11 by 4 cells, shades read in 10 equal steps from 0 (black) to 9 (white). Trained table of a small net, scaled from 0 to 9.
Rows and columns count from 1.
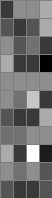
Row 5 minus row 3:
0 2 1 3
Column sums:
47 35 49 39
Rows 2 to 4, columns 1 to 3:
3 2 3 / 5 3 4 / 6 2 2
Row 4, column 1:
6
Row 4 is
6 2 2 0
